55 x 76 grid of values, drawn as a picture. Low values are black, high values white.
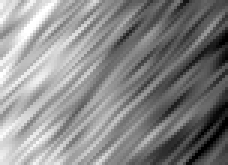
Slope: up to the left. Lone odd cells: none. Ninth with the lowest average: bottom right. Grain: diagonal, up to the right. Odd rows or columns: none.
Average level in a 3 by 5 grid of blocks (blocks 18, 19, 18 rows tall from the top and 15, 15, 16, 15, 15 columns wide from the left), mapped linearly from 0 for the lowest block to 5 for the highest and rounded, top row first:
54211 | 54311 | 54310
